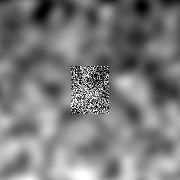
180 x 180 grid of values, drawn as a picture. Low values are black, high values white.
An odd patch, rougher than its surroundings, sits in the centre. No regular stripes run through it. The values follow a bell shape. Values change most from cell to cell in the centre. Values rise toward the bottom. On average the colour sits 50% of the way up the scale.
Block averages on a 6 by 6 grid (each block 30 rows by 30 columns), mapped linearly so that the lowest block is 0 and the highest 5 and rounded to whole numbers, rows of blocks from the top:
1 0 1 1 0 1
1 2 3 1 0 2
2 2 2 1 2 1
3 3 3 2 3 2
3 4 3 3 3 3
3 4 5 3 4 4
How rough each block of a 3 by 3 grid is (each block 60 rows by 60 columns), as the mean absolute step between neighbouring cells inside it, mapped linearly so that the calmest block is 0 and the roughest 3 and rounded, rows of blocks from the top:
000
030
000
